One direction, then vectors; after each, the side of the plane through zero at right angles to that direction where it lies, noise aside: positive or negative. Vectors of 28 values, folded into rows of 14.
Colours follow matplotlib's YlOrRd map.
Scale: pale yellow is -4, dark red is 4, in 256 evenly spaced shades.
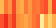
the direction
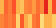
positive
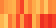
negative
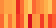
negative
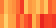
negative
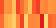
negative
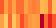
negative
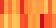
negative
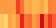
negative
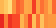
positive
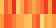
positive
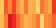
positive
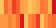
positive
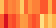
positive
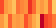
negative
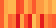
negative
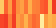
positive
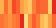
positive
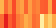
positive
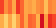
negative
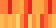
negative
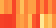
positive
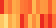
negative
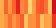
positive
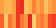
negative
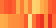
negative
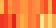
positive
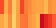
negative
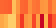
negative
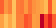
negative
